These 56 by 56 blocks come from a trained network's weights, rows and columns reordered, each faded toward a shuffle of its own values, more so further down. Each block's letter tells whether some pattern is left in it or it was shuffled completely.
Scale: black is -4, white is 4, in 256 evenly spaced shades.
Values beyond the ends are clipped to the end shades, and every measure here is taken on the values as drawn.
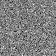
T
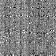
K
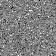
T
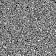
T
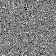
T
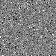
T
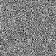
K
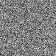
T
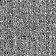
K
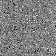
T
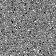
T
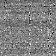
K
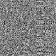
K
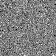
T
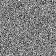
T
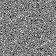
T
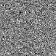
K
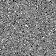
T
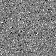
T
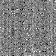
K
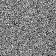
T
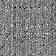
K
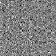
K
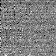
K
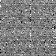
K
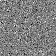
T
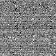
K
